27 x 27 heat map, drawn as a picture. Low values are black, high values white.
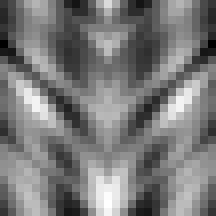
Mirror symmetry: left to right. Stripes: upright, repeating 3 times. Lone odd cells: none. Ninth with the highest average: bottom middle.
